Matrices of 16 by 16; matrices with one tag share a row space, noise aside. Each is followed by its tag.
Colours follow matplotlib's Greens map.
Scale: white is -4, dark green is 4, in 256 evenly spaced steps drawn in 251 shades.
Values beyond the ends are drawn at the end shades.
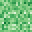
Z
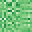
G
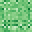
Z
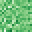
G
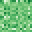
Z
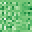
G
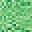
G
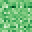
Z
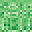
Z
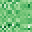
G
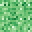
Z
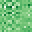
G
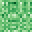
Z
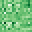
G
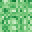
Z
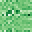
G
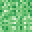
Z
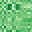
G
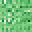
G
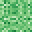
Z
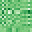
G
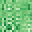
G
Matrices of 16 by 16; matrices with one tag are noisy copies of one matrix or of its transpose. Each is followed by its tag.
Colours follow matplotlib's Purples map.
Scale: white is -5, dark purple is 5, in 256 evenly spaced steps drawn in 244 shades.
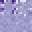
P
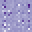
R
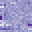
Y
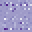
R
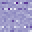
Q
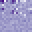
P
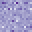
Q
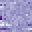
Y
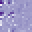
P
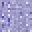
Q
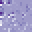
P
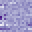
Y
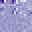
P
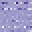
Q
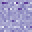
Q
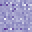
R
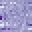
Y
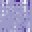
Y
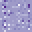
R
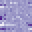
Y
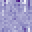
Y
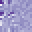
P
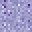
R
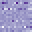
Q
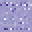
R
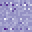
R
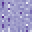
Q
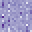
Q
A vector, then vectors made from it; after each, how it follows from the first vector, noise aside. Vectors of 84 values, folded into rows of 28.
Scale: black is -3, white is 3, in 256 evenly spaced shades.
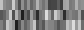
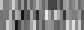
copied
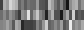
reversed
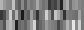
copied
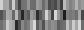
copied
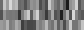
reversed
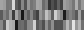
copied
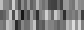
copied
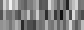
reversed
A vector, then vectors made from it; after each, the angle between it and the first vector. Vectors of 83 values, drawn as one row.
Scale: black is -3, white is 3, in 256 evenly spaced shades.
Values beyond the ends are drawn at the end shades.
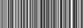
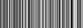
nearly opposite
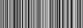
nearly opposite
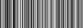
partly opposed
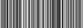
partly opposed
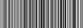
partly aligned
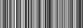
partly opposed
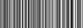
nearly opposite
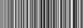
nearly parallel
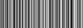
nearly opposite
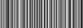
partly aligned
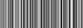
nearly parallel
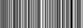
nearly opposite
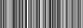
partly opposed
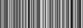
nearly opposite
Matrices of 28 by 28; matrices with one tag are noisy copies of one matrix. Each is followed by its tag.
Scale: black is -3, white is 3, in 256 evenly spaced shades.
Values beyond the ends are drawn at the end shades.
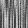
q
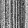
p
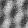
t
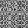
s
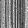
p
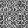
s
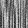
q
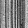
p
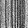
p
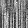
q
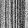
p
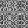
s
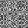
s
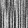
q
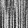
q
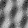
t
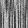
q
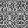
s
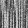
q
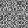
s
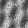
t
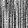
q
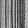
p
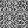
s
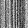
p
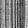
p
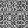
s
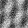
t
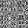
s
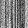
p
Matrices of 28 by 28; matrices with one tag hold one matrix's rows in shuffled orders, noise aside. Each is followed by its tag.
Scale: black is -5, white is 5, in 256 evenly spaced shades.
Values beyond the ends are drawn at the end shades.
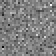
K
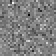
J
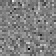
J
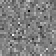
J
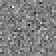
J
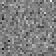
K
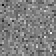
K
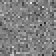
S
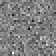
J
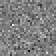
J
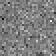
K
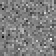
K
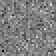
K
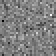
K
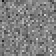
K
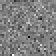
J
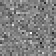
S
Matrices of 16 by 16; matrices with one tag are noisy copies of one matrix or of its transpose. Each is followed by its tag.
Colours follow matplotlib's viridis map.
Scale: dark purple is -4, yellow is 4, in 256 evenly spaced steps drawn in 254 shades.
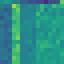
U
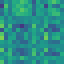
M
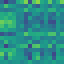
M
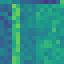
U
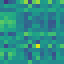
M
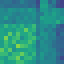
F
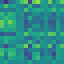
M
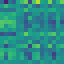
M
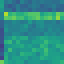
U
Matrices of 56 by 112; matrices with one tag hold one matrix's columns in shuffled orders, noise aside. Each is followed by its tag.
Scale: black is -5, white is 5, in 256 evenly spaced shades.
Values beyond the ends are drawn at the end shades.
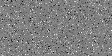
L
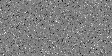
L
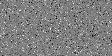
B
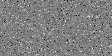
L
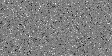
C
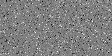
L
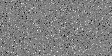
B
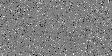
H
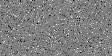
L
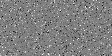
H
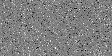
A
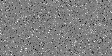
L
